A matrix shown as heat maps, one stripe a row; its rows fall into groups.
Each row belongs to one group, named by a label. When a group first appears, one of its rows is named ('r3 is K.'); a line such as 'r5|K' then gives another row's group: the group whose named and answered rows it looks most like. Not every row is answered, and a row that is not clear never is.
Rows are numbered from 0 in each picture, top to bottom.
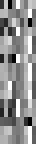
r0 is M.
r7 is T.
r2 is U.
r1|T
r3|M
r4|T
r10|T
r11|M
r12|M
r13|U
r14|T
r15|T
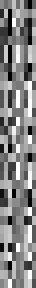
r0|U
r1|M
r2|U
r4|U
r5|M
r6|M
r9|T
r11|M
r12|T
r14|U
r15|T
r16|M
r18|M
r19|M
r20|T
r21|U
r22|U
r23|T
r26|T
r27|M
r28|T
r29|U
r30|T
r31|T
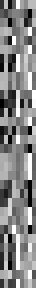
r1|U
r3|T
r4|U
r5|T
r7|M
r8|T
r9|T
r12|M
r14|U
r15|M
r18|T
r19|T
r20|U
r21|U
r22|U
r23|T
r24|T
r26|M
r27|M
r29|M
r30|T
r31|M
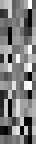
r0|T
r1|U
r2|U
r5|T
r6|M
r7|T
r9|T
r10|U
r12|M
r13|U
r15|U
